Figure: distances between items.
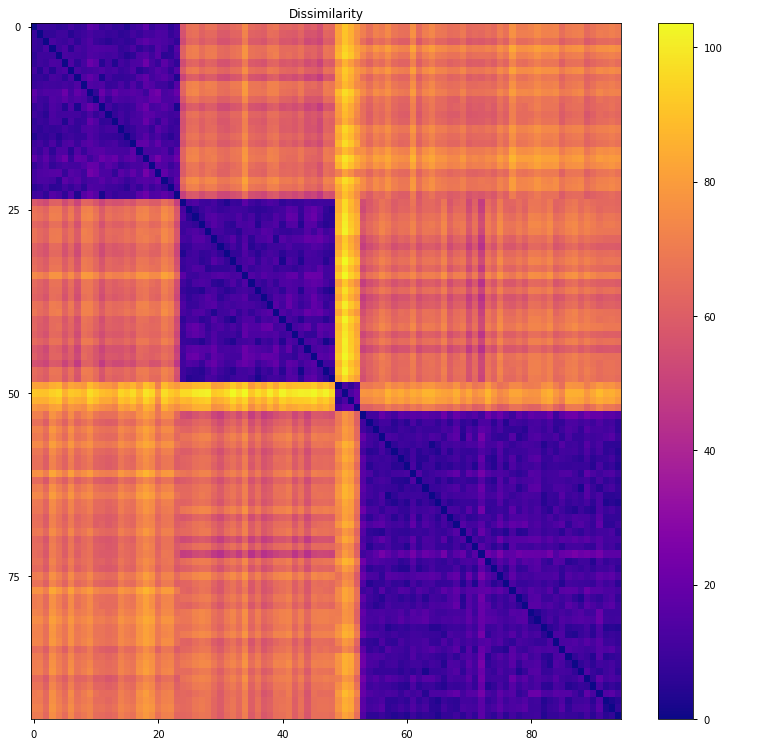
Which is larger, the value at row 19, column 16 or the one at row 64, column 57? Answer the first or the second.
the first
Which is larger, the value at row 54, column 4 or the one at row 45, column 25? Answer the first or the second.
the first
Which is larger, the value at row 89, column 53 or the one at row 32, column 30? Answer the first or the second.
the first
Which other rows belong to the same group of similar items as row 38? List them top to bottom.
24, 25, 26, 27, 28, 29, 30, 31, 32, 33, 34, 35, 36, 37, 39, 40, 41, 42, 43, 44, 45, 46, 47, 48
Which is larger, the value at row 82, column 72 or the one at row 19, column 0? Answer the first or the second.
the first
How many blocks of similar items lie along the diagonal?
4
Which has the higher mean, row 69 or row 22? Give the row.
22
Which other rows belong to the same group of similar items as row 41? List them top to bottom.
24, 25, 26, 27, 28, 29, 30, 31, 32, 33, 34, 35, 36, 37, 38, 39, 40, 42, 43, 44, 45, 46, 47, 48
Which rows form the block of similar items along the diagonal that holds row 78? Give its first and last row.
53 to 94
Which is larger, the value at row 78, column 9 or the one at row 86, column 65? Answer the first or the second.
the first
